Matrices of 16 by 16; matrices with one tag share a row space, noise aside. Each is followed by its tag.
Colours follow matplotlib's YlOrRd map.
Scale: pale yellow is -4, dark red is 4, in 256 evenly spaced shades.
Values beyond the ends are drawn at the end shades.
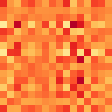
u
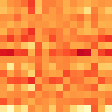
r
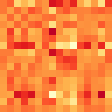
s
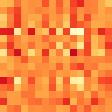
u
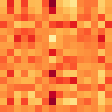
s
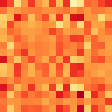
u
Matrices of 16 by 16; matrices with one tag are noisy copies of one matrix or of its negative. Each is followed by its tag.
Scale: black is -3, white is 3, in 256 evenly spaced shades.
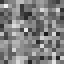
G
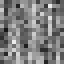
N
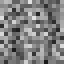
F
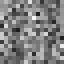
F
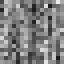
N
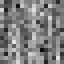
N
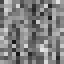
N
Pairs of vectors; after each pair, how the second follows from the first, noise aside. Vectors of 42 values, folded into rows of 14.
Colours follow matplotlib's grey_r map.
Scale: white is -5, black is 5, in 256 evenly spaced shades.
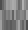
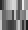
scaled up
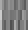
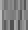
copied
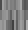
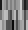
scaled up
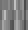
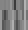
negated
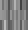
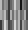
scaled up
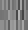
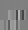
partly zeroed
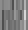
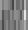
copied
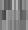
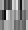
scaled up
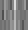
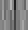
negated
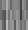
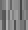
copied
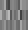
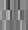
copied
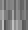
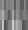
copied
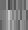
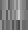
reversed
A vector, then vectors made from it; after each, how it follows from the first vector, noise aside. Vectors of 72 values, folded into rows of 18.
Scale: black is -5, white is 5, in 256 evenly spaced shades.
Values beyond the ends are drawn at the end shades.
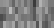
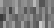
sign-scrambled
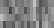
negated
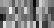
scaled up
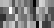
scaled up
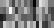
scaled up
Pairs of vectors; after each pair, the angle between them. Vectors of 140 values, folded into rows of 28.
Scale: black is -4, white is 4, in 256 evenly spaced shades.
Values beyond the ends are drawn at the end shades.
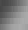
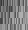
partly aligned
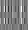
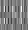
nearly parallel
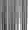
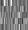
orthogonal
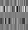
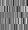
partly aligned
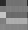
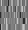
orthogonal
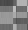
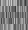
partly opposed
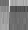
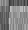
nearly opposite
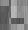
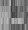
nearly opposite
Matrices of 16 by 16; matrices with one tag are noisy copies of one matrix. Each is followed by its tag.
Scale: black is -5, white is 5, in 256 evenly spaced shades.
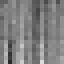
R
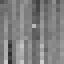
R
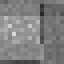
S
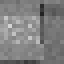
S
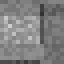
S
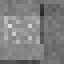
S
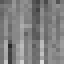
R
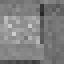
S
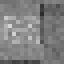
S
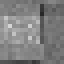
S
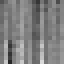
R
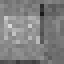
S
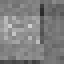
S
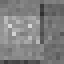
S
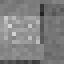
S
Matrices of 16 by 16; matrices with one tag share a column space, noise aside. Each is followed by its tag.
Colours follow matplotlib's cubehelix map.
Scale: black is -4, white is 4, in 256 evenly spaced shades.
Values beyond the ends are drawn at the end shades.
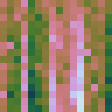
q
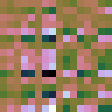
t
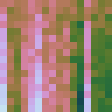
q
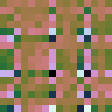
t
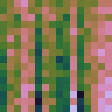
q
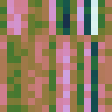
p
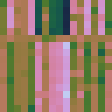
p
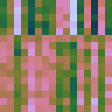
p
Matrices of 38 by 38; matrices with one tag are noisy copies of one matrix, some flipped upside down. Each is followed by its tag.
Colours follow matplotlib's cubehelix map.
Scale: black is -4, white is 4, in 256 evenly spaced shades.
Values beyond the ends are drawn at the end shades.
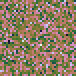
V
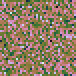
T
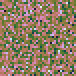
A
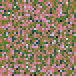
A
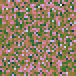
A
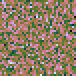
T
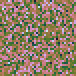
A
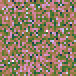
A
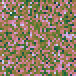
T
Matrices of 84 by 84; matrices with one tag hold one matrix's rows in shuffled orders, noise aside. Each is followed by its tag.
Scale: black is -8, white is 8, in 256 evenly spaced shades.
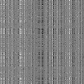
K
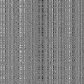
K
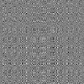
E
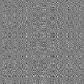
E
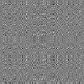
E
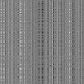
K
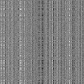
K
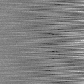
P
